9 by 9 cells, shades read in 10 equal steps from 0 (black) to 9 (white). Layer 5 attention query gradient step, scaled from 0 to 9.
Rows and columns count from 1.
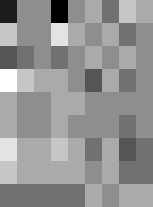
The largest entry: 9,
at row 4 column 1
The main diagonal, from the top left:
1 5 5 6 6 5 6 4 6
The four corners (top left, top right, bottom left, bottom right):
1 6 4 6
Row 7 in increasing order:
3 4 4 6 6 6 6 7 8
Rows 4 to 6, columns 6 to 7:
3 6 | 5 5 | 5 5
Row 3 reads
3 4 5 4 5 6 5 6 5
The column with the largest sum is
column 1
